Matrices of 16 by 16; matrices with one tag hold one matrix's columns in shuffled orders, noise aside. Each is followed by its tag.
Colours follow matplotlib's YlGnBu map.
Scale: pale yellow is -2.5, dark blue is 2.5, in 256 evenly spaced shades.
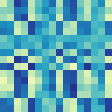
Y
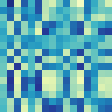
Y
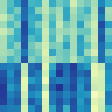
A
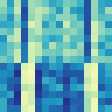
A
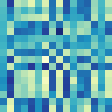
Y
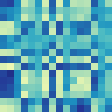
Y
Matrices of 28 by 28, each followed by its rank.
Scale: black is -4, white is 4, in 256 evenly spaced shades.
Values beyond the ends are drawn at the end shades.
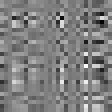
two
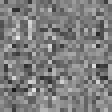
five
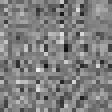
five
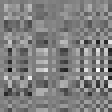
two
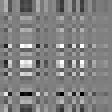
one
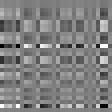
one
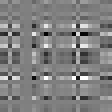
one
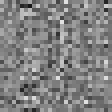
five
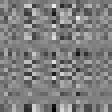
two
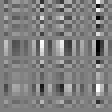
one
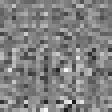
five
